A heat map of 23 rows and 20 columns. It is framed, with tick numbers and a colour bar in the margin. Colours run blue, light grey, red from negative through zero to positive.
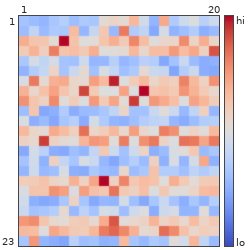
There is no overall slope. Overall the values sit about 50% of the way up the scale. Horizontal stripes repeat 5 times down the table.
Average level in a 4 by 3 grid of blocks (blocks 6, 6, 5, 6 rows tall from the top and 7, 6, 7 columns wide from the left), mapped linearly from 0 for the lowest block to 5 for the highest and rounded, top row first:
120 / 455 / 033 / 232
